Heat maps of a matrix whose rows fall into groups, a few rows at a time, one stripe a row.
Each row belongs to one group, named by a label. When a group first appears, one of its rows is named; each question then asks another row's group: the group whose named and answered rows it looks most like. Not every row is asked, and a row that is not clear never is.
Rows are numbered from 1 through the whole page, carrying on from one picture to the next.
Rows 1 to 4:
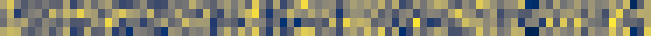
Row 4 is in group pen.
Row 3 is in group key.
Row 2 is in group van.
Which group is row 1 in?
pen
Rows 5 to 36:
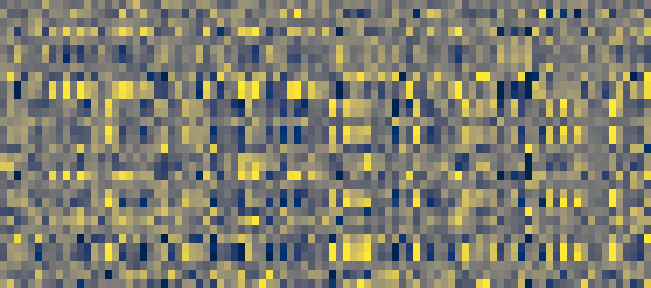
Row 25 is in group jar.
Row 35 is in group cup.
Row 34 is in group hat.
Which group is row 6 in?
cup
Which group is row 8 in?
van
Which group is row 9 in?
hat
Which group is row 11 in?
hat
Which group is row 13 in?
pen
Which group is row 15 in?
van
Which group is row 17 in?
key
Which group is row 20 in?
key
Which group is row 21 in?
jar
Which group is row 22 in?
pen
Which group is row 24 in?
van
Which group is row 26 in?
key
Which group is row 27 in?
key
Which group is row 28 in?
jar
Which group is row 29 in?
van
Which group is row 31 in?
pen
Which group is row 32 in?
key
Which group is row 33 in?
key
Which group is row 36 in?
pen
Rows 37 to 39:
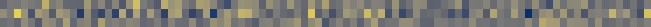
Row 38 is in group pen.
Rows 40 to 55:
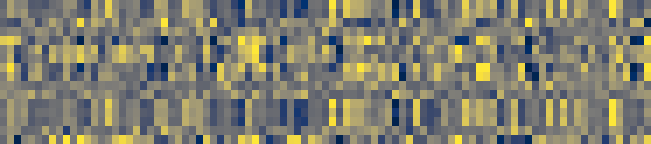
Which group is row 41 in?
key
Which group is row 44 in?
pen
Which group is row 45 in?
van
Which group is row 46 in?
van
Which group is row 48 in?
pen
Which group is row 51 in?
key
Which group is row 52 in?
key
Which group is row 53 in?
key
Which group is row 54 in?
hat
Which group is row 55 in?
van
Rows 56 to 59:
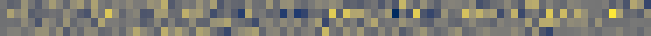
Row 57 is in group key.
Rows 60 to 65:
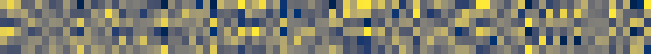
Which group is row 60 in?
pen
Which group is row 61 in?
key
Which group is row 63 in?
pen
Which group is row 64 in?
cup
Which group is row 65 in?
jar
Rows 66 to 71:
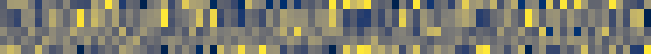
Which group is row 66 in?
key
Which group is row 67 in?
jar
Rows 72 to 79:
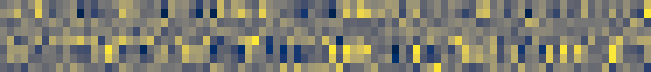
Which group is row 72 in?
pen
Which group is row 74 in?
jar
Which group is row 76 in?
van
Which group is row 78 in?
key
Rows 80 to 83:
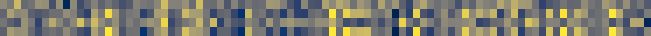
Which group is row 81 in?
key
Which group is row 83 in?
key
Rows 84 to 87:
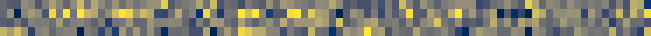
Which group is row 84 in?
jar
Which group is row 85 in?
van
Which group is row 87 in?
pen
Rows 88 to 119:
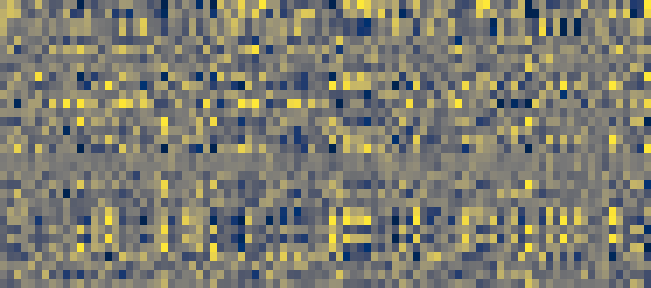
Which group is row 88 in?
pen
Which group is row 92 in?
hat
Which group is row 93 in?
van
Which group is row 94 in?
hat
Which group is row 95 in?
jar
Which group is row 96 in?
pen
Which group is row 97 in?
key
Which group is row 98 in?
cup
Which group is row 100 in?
cup
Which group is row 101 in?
jar
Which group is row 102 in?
hat
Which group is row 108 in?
jar
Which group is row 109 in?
hat
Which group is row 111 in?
key
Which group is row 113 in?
jar
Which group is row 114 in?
key
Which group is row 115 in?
jar
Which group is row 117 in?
cup
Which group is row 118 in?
hat
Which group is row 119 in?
jar
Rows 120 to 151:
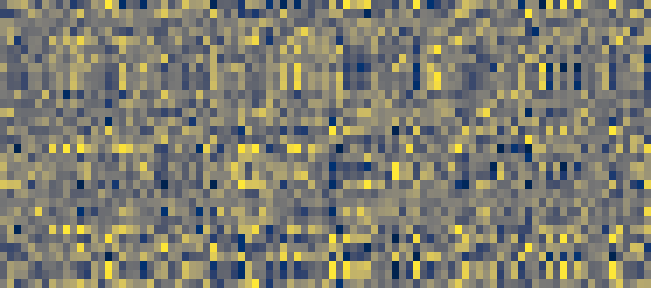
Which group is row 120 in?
key
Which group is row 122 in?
pen
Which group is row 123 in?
pen
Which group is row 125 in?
cup
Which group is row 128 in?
cup
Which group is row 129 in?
cup
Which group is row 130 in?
hat
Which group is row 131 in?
cup
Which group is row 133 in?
cup
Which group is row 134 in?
key
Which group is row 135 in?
jar
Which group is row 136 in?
van
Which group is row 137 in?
pen
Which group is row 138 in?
cup
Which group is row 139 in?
cup
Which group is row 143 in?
pen
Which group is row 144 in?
pen
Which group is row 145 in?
van
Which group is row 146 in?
key
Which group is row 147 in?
jar
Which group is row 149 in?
key
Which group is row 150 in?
key
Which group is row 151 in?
van
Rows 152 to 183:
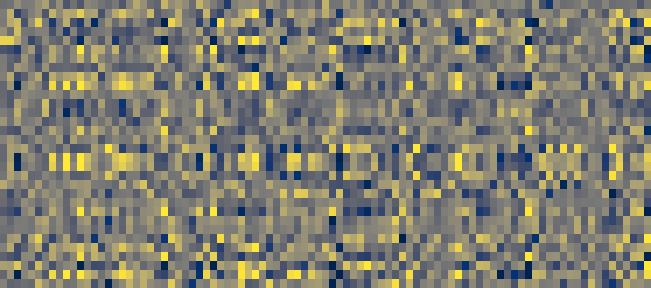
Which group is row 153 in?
van
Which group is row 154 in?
pen
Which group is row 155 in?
hat
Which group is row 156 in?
pen
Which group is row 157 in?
jar
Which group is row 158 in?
jar
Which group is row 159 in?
hat
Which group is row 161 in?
van
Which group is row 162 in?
jar
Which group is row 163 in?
hat
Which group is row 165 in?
hat
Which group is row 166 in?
jar
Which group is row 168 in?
key
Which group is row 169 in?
van
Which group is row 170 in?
van
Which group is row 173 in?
cup
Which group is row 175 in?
jar
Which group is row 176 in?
cup
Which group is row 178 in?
pen
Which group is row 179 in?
van
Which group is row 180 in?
jar
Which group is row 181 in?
pen
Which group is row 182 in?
van
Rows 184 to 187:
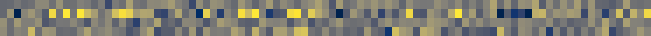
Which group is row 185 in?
van
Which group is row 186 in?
hat
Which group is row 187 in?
cup
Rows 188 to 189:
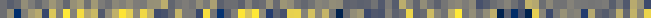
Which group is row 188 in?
jar
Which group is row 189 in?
van
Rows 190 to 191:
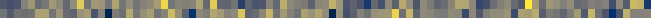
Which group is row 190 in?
jar
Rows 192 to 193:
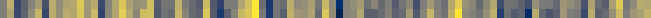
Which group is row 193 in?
van
